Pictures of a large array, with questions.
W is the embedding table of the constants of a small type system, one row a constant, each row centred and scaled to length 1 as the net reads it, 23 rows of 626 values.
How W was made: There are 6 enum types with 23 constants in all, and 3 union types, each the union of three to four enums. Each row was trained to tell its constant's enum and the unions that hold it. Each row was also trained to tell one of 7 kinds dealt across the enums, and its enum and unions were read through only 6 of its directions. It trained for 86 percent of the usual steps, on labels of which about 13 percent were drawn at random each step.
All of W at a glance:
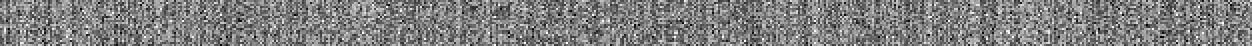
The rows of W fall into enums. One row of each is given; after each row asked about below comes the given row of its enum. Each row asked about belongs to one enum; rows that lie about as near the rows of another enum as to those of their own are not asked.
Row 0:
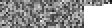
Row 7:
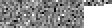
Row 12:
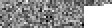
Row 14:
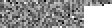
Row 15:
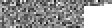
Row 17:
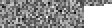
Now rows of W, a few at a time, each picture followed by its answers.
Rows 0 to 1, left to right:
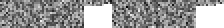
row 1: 14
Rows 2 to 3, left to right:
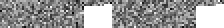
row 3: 15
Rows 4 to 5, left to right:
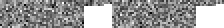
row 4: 12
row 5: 15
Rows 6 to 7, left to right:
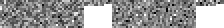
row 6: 14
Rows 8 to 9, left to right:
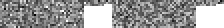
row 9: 14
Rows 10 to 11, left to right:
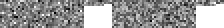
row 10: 0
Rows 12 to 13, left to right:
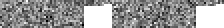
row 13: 12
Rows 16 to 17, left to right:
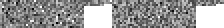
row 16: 15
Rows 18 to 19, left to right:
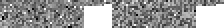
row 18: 14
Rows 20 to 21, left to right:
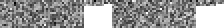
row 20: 0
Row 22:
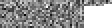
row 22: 0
